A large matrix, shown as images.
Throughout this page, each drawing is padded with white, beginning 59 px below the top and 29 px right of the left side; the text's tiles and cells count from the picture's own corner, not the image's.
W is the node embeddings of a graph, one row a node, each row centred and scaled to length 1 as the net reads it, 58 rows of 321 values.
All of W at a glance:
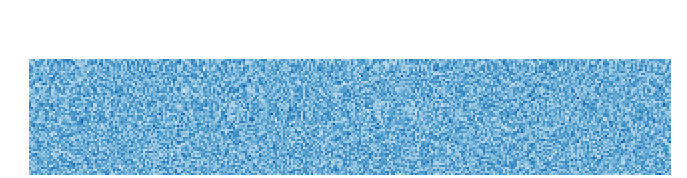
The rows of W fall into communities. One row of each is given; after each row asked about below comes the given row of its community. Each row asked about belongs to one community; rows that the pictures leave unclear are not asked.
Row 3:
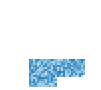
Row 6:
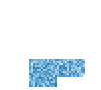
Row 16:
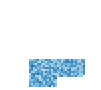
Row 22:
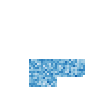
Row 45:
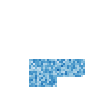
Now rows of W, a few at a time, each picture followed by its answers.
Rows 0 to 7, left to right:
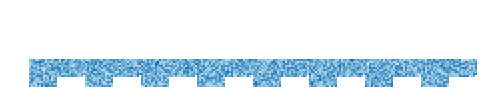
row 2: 3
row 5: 3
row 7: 16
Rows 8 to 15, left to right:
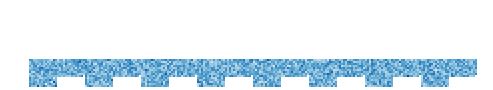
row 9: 3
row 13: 6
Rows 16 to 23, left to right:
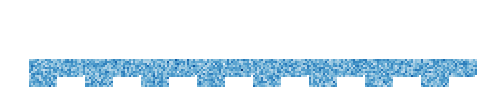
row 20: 16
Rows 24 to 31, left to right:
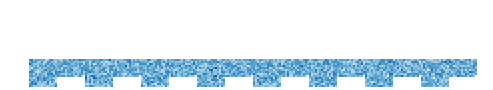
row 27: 16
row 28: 3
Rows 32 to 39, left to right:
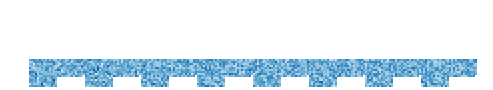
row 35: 22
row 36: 16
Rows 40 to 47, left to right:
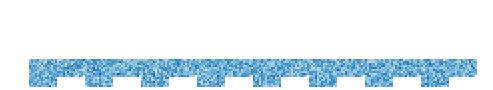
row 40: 3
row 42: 16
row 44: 3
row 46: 6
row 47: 45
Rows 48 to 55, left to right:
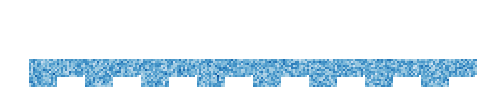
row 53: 16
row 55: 3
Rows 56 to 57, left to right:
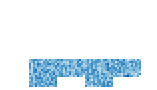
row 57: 16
